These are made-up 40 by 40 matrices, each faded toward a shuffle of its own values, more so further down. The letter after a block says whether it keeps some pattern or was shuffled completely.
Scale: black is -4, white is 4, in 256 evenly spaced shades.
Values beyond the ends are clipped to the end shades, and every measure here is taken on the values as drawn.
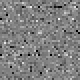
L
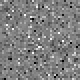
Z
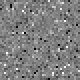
Z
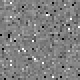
Z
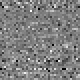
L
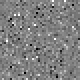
Z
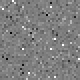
Z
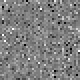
Z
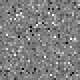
Z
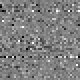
L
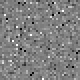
Z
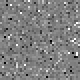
Z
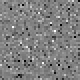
Z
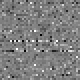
L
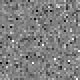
Z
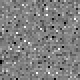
Z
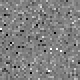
Z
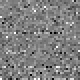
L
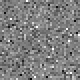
Z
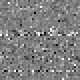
L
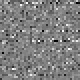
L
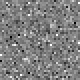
Z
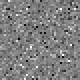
Z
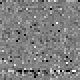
L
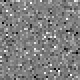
Z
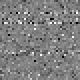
L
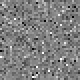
Z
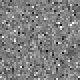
Z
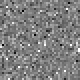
Z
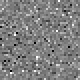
Z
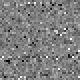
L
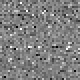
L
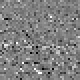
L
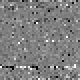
L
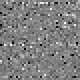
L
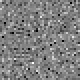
Z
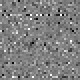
L
